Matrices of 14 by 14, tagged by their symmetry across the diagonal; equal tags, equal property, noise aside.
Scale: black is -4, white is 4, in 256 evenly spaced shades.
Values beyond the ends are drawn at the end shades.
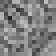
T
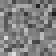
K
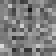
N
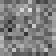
K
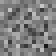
T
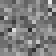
N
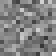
N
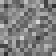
T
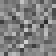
K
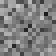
T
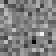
K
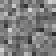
T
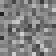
N
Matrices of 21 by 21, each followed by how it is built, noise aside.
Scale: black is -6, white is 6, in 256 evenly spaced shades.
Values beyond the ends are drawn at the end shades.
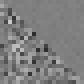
lower triangular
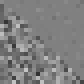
lower triangular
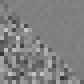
lower triangular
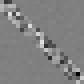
banded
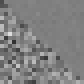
lower triangular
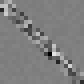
banded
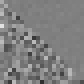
lower triangular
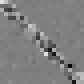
banded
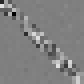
banded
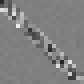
banded
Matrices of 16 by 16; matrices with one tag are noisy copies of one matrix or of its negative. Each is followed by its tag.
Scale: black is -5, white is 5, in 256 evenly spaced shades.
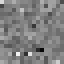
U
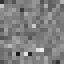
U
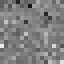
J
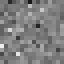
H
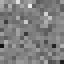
J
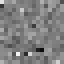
U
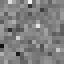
H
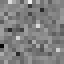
H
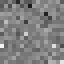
J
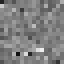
U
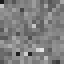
U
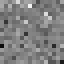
J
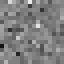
H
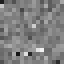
U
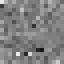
U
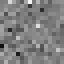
H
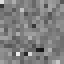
U
